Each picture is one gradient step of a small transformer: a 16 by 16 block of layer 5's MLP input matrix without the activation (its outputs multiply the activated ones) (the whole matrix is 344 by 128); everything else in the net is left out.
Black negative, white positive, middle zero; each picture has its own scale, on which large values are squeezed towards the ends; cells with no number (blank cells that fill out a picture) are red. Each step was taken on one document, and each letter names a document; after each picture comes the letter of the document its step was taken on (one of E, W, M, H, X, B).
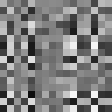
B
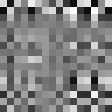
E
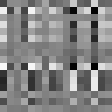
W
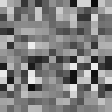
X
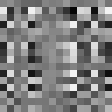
X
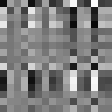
W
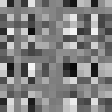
B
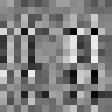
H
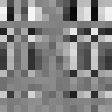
X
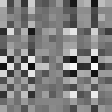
H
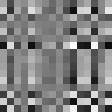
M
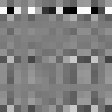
E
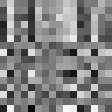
B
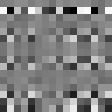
E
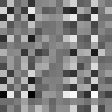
H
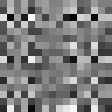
B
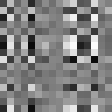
H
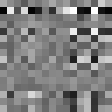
X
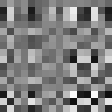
M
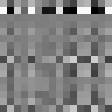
E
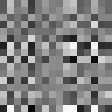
B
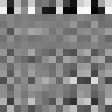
E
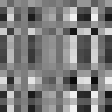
M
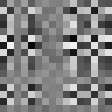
X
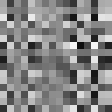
X
